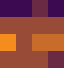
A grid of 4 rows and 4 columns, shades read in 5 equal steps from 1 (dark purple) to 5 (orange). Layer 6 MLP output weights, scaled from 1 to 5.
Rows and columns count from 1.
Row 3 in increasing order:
3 4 4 5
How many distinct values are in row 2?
1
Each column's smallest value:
1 1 2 1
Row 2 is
3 3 3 3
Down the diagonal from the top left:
1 3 4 2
